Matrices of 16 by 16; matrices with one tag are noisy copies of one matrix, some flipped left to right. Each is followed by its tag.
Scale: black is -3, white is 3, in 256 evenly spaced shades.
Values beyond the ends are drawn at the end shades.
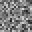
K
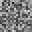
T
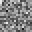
T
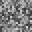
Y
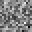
Y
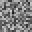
T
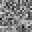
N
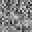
N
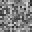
Y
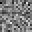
K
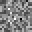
K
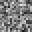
K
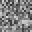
N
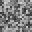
Y
